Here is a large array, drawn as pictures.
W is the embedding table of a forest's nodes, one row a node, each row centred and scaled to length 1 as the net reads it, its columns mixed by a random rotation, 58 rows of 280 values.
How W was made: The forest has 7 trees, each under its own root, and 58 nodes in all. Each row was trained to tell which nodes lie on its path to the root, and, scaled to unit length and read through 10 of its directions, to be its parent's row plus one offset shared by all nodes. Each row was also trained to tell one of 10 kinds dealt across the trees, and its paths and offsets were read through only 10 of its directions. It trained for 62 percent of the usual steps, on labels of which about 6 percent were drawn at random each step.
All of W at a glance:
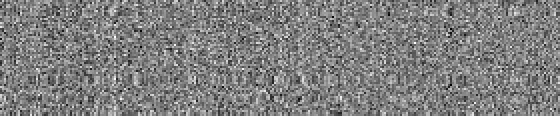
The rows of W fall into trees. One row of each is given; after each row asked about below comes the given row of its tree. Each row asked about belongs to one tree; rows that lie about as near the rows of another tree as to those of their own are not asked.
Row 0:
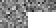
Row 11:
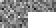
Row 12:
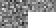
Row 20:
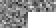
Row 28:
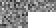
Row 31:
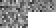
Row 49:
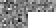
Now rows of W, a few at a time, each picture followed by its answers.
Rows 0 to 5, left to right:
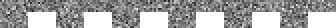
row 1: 0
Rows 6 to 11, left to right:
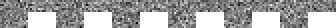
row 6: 12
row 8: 49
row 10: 28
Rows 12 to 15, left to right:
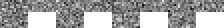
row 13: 11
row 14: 12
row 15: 28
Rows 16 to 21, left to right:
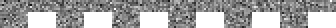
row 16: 0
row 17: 0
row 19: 12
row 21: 12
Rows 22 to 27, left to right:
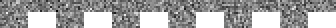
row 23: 28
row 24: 12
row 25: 12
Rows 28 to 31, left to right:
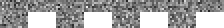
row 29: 49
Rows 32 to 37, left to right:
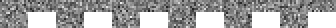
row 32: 0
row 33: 49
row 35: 28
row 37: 31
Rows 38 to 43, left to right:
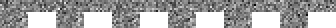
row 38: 0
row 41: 0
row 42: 0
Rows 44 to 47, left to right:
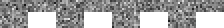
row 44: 28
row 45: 12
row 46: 0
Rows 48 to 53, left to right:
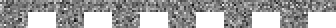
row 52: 11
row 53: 12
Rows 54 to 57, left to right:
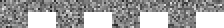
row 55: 28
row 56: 28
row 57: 28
